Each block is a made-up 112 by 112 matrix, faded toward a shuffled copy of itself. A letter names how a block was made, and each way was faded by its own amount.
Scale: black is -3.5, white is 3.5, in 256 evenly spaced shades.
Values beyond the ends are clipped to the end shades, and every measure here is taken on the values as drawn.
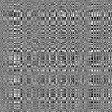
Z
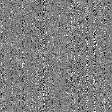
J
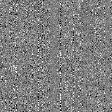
J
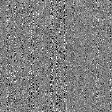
J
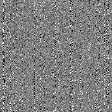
J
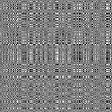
Z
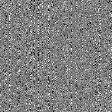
J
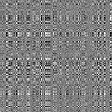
Z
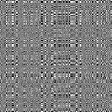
Z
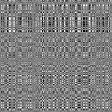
Z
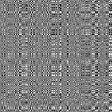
Z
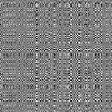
Z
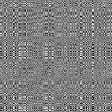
Z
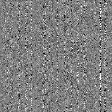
J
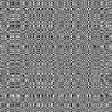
Z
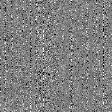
J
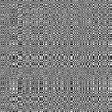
Z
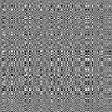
Z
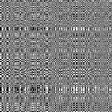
Z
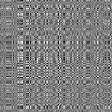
Z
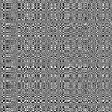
Z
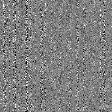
J
